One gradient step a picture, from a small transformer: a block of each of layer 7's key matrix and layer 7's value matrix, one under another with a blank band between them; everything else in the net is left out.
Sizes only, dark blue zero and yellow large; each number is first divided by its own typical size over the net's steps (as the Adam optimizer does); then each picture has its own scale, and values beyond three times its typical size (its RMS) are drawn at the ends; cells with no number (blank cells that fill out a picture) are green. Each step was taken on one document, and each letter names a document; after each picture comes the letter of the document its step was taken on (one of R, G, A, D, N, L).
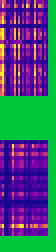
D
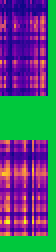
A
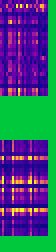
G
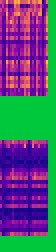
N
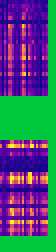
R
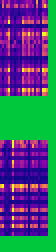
D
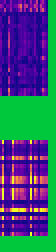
G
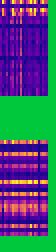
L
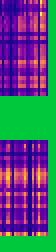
A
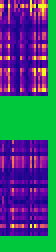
G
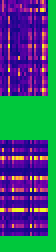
G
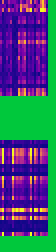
G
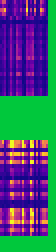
R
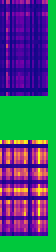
A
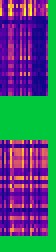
R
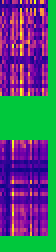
L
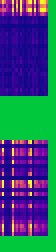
L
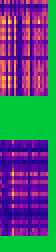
N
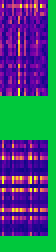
G
